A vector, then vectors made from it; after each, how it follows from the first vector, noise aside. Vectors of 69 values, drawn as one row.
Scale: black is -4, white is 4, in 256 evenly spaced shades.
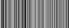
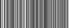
negated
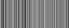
shrunk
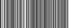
negated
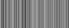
shrunk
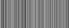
shrunk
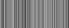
shrunk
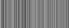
shrunk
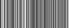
negated
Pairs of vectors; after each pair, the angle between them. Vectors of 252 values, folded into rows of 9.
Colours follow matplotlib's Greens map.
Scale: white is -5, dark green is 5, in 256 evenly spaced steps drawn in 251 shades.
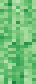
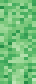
partly opposed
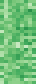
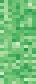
nearly parallel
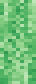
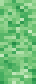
partly aligned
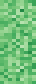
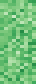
nearly parallel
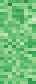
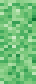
partly opposed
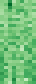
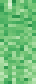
nearly opposite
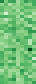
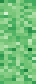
nearly parallel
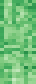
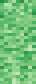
partly aligned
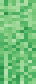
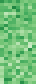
partly opposed
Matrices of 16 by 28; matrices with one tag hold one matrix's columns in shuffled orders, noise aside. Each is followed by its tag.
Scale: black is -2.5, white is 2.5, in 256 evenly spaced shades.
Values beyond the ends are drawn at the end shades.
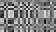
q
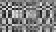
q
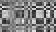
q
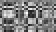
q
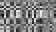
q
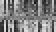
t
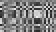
q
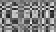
q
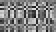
q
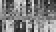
t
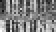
t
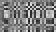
q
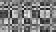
q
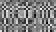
q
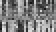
t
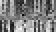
t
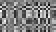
q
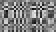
q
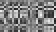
q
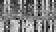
t
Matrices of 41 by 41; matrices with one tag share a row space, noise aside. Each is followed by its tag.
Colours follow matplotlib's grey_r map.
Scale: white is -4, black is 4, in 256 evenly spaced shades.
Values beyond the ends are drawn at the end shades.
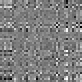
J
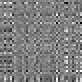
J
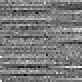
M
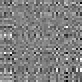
J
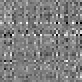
J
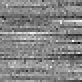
M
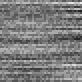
M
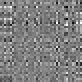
J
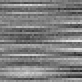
M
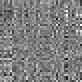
J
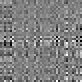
J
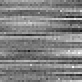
M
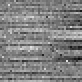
M
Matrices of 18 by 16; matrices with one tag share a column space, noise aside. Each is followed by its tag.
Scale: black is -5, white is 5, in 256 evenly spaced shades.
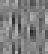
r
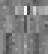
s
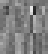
s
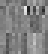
s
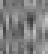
r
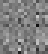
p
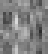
r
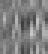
r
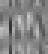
r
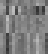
s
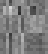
s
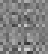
p
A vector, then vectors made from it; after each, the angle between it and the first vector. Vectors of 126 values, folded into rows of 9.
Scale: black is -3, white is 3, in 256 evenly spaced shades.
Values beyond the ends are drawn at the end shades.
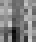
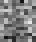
partly aligned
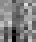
nearly parallel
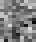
partly aligned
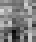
nearly parallel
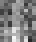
nearly opposite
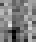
nearly parallel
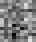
partly aligned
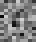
orthogonal
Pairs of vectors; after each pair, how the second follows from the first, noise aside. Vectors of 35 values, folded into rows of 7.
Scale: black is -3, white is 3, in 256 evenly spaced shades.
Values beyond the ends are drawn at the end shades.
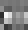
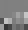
partly zeroed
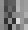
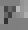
partly zeroed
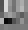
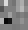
partly zeroed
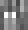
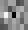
sign-scrambled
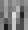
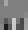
partly zeroed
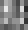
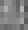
shrunk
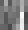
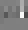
partly zeroed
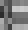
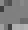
partly zeroed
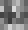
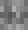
shrunk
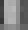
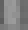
shrunk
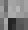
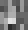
sign-scrambled
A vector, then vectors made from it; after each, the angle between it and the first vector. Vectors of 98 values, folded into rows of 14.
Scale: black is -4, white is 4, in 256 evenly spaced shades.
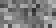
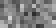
partly aligned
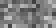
nearly parallel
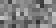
orthogonal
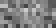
nearly opposite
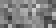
nearly opposite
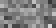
nearly opposite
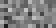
partly opposed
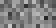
partly opposed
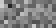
partly opposed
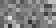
partly aligned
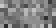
nearly opposite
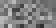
orthogonal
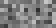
orthogonal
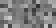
nearly parallel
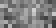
nearly opposite
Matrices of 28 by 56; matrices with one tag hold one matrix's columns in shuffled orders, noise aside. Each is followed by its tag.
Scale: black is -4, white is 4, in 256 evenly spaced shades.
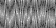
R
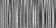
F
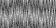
R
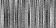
F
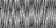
R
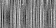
F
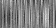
F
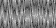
R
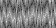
R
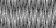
R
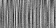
F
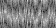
R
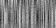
F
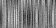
F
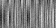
F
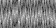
R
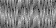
R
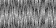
R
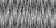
R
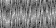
R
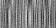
F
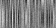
F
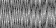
R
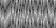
R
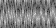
R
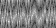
R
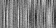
F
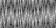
R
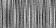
F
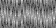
R
